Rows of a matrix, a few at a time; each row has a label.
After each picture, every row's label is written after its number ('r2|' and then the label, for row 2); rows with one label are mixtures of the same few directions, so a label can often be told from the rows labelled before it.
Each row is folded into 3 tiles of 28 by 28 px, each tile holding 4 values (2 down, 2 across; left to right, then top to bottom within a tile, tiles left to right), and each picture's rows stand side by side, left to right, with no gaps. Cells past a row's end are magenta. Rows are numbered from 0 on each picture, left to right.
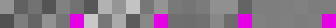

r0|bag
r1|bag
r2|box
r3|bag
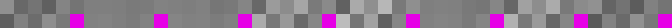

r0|bag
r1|box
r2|box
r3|bag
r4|bag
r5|box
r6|bag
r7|bag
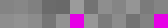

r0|box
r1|bag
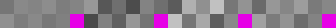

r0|bag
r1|bag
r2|bag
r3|bag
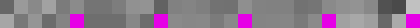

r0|bag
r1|box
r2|box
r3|box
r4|box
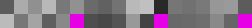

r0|bag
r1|box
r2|box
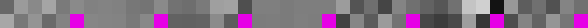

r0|bag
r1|box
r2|box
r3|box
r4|bag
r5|box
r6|bag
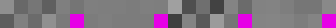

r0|bag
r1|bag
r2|bag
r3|box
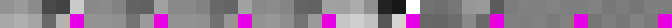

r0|box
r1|box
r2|box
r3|box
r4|box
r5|box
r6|bag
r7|bag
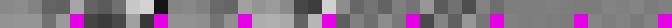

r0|box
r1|box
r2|box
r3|box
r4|bag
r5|bag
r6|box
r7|bag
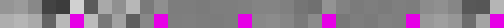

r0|box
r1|bag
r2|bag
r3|box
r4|bag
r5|box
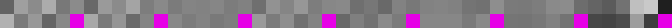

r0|bag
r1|bag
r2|bag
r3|bag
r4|bag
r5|box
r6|box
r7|box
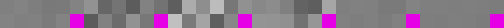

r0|box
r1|bag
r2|bag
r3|box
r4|box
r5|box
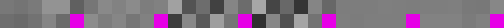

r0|box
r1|bag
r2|bag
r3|bag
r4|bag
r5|box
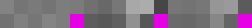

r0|bag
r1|box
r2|box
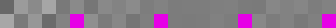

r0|bag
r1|bag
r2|box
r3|bag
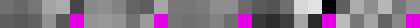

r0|box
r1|box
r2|box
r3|box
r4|bag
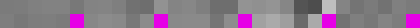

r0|box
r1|box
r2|box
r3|box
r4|bag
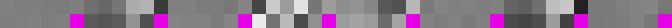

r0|box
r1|box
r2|box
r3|bag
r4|box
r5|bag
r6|box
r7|box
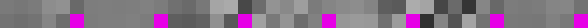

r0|box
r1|box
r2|box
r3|bag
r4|box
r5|bag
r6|box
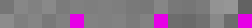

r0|bag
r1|box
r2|box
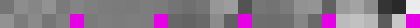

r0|bag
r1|bag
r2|box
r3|box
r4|box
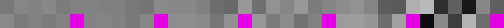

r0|bag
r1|box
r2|box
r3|bag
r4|box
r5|bag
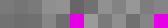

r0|box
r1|bag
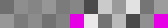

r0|bag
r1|bag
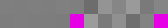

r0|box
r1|bag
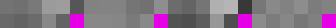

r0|box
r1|box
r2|box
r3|bag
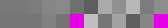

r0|box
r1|bag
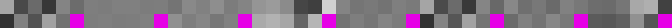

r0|bag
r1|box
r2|bag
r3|box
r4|bag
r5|bag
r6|bag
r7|box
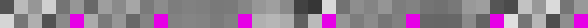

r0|bag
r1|bag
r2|box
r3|box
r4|bag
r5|box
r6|bag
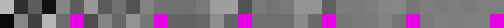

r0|bag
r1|bag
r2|box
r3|box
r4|box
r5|bag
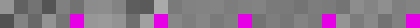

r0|bag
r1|box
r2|bag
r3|bag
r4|bag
